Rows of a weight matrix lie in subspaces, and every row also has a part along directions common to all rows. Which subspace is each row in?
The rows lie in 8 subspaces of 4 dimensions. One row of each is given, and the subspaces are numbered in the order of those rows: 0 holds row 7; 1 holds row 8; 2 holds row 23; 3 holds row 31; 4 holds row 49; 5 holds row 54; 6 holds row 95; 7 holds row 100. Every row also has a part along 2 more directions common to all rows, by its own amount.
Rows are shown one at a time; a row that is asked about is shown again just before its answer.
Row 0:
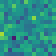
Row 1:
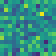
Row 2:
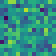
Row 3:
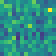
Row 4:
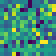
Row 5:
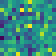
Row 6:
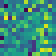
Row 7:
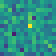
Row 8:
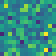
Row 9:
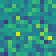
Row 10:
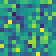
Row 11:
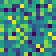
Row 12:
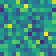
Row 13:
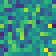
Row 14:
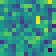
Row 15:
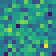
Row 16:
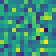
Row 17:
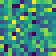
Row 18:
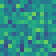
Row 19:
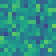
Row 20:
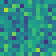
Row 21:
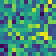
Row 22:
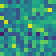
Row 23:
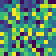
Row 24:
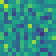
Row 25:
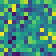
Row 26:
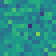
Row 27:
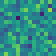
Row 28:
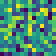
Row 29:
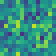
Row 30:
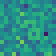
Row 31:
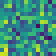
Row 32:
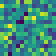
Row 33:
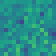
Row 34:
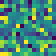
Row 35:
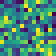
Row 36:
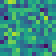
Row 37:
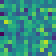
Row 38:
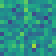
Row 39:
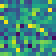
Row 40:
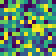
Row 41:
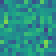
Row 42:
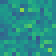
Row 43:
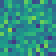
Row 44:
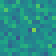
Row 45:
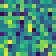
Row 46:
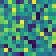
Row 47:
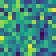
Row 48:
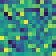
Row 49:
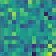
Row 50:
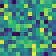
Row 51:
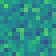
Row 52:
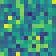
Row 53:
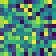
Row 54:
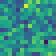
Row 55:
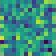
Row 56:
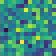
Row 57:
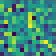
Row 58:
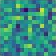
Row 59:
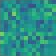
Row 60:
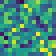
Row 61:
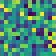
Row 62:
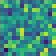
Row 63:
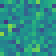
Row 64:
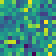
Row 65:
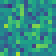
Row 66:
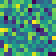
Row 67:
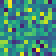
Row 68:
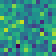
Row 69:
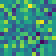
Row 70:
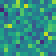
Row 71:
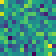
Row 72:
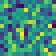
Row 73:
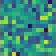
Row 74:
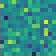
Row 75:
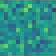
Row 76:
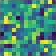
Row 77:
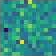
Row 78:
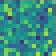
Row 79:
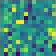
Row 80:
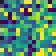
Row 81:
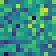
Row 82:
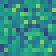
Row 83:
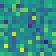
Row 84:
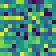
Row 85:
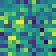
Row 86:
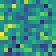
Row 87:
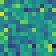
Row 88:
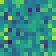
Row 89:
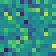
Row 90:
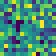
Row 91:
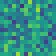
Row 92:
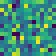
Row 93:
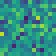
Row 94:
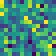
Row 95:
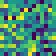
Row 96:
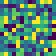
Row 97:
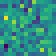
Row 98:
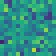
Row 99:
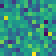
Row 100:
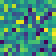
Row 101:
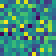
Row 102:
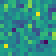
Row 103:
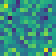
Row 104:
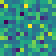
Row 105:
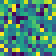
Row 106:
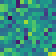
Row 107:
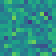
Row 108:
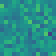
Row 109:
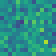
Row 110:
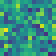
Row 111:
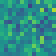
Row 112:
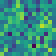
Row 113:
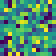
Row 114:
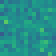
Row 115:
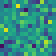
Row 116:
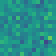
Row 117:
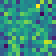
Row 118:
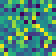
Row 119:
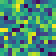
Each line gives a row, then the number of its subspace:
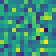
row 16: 7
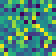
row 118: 5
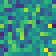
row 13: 1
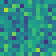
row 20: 5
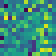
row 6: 6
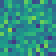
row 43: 3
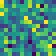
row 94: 4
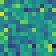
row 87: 4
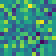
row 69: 2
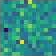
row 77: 1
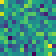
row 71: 4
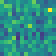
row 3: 6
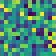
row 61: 4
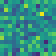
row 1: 5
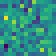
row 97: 5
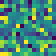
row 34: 0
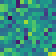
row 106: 1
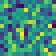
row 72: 1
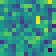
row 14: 6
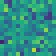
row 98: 3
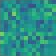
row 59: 2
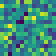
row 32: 7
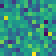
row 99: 4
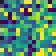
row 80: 6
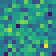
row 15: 3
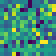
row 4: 2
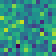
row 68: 7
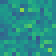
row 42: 6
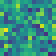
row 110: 5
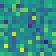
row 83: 0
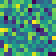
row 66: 5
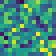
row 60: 5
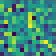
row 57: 0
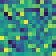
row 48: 1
